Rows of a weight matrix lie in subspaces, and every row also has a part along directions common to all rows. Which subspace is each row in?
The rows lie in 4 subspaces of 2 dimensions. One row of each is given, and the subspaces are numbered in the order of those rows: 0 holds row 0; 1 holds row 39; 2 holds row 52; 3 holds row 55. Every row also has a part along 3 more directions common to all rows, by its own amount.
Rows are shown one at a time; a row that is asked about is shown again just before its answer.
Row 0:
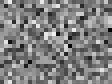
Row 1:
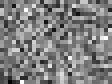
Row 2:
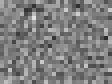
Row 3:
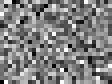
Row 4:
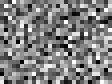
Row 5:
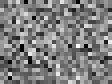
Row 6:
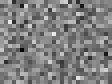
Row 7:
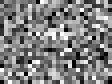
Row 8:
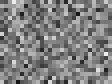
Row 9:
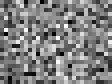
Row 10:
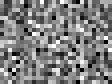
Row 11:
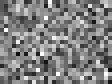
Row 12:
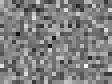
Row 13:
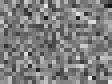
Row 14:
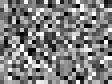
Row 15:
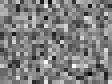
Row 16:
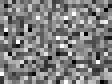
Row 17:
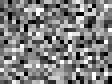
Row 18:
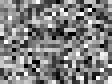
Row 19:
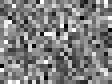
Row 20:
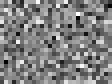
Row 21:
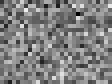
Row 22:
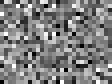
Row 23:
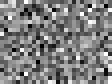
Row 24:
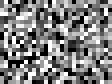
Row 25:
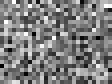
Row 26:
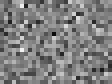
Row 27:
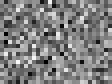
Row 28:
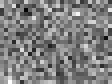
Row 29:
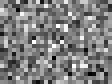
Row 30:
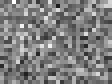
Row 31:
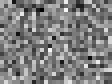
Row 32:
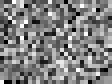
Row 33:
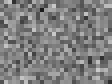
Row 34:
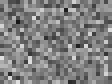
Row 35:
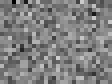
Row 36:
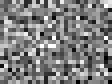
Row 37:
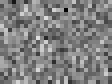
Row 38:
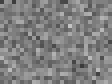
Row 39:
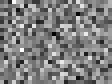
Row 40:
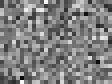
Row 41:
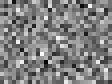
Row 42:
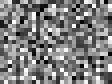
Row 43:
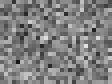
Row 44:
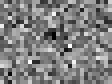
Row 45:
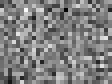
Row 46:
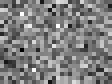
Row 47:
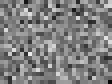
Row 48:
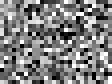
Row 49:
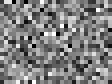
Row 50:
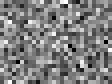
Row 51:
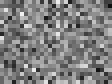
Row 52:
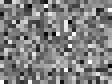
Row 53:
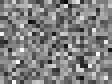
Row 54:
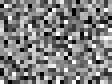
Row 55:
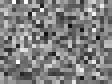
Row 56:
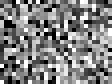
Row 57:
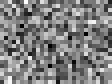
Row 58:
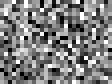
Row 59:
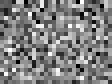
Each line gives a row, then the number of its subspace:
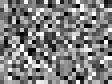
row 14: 0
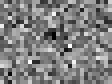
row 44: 0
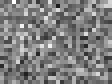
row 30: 3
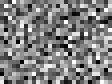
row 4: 1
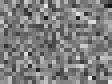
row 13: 2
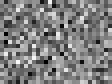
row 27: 1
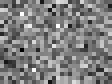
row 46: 0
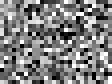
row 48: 0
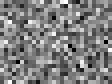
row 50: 3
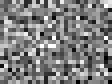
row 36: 3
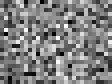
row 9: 1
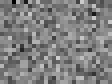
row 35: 3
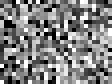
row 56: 3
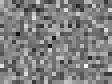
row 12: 2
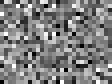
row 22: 2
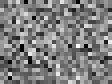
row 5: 0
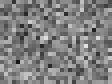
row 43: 3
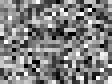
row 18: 0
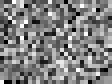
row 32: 0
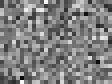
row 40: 2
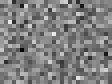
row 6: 1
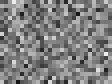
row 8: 0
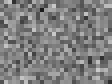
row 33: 2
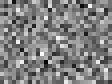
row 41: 1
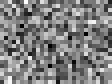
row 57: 1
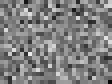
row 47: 2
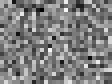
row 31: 2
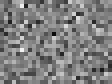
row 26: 1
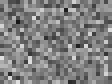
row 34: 0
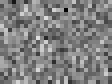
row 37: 0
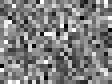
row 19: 2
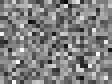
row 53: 3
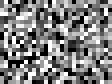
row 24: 1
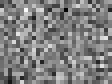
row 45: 2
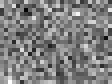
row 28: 2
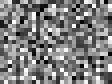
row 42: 2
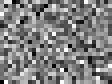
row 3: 2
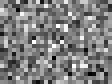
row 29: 1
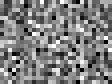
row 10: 3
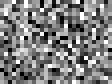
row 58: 3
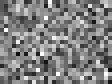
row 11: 1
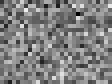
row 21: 2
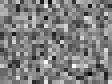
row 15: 1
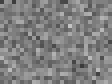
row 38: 3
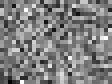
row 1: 2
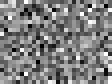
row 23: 0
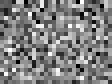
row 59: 3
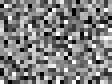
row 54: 1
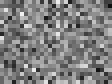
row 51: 0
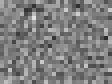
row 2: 2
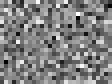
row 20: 1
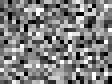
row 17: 0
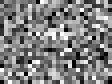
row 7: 0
